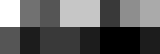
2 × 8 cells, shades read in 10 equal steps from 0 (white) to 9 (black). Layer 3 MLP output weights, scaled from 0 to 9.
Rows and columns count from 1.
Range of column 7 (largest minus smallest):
5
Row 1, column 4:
2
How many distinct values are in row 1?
7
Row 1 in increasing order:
0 2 2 3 4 5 6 7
